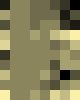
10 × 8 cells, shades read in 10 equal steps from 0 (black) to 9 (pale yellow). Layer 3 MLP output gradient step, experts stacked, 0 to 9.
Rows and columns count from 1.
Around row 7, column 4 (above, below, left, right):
5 5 5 5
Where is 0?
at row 1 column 8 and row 8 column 7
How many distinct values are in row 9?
4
